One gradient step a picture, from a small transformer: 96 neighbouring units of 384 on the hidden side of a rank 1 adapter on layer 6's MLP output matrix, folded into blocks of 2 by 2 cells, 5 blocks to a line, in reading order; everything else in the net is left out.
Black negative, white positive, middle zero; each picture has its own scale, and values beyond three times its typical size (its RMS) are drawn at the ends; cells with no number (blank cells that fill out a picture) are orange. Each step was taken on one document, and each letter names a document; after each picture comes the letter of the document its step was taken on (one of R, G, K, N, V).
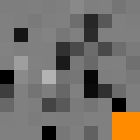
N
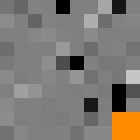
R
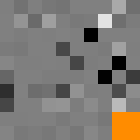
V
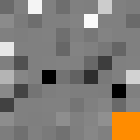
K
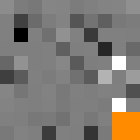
V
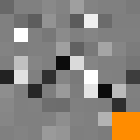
N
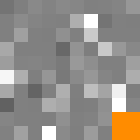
N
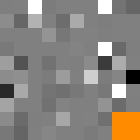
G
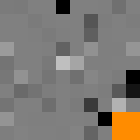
R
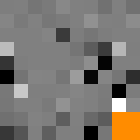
G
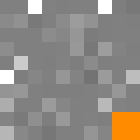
G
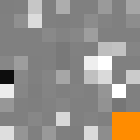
G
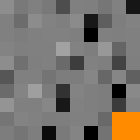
V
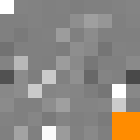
N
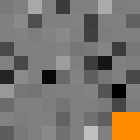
K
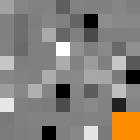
V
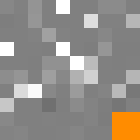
R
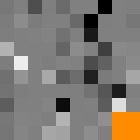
K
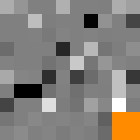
R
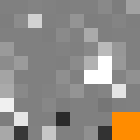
G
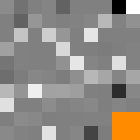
V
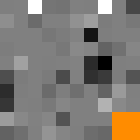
G
